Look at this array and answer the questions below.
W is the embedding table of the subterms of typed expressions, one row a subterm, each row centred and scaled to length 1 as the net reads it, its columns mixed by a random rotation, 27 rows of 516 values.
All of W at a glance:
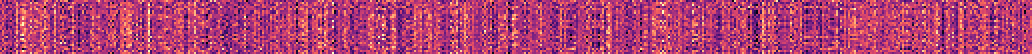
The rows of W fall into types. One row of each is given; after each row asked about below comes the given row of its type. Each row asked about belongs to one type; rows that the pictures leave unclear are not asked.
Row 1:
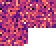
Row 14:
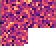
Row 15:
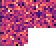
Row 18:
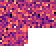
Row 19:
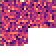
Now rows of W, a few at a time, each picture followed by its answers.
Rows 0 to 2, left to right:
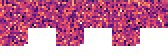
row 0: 14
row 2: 15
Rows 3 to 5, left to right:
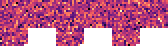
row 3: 18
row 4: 1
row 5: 15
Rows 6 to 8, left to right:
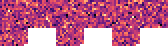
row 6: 15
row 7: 18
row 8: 14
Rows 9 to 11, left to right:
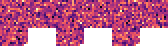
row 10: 1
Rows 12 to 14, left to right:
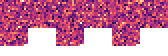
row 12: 19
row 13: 1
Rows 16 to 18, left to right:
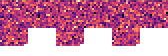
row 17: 19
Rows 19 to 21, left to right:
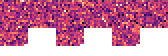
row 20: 15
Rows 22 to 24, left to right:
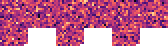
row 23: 14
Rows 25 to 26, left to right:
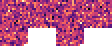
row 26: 1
